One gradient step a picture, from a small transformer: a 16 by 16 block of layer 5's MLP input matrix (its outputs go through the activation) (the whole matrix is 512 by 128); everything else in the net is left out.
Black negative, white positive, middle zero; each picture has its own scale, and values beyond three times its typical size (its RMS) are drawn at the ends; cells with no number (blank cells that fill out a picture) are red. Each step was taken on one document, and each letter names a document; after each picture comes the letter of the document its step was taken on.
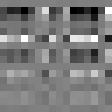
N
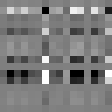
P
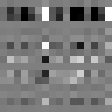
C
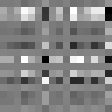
C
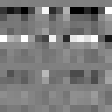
N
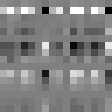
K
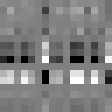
K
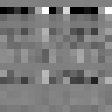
N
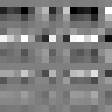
N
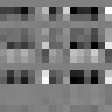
N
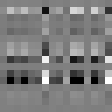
P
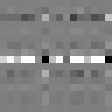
C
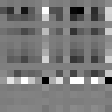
C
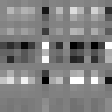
K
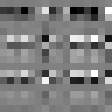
N
